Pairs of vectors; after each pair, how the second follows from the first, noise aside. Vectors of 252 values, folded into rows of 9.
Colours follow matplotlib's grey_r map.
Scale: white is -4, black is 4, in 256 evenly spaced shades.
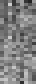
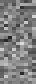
shuffled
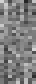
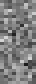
shuffled
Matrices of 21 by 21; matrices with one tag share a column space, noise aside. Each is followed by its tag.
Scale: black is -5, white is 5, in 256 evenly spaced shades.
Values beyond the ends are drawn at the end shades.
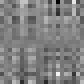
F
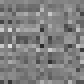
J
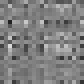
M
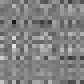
M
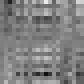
F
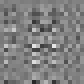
J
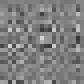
J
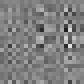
J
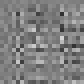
J
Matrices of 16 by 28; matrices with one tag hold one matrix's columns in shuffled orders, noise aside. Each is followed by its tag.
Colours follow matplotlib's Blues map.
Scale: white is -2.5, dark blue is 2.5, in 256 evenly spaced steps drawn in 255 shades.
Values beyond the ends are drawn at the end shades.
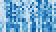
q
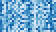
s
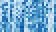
q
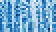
q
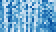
q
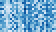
s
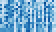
q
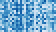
s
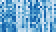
q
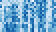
q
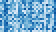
s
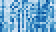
q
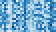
s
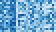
s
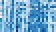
q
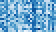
s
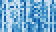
q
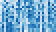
q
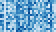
s
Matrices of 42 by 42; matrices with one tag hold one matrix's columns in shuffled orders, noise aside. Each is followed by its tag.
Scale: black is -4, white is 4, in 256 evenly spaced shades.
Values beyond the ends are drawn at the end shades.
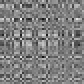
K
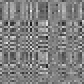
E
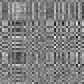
E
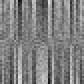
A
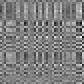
E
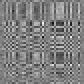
E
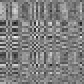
E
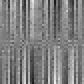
A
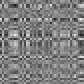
K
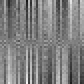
A
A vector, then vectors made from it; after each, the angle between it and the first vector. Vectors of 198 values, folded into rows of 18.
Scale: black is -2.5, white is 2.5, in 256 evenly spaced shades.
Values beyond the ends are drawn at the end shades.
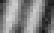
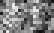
partly aligned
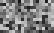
orthogonal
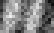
nearly parallel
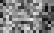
partly aligned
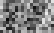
partly opposed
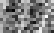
partly opposed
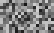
orthogonal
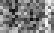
partly opposed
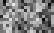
partly aligned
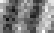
nearly opposite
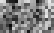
partly opposed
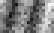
nearly opposite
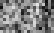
partly aligned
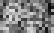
partly aligned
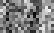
partly opposed
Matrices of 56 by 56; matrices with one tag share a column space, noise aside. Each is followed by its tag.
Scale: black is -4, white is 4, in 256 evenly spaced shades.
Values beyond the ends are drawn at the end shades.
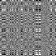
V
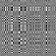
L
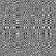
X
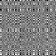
V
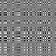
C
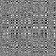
X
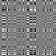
V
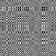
L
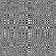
X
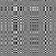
L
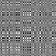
C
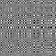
X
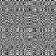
V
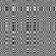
L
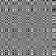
V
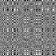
V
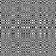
X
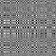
X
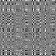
V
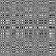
X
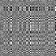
L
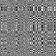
L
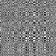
C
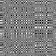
X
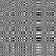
C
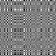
V
